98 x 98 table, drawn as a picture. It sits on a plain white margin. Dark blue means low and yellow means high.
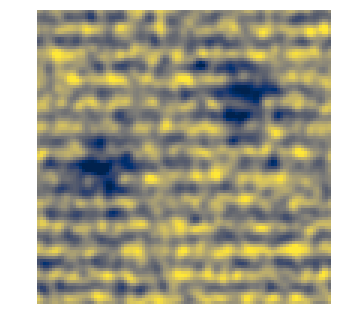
The ninth with the lowest average is the middle left. Two dips sink into the field. Stripes running across repeat 12 times from top to bottom. No lone cell stands out from its neighbours. There is no seam. There is no overall slope.
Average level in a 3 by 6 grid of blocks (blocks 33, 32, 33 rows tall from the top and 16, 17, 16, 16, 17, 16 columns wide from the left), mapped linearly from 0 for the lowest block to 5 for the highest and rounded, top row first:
544325 | 304434 | 345544
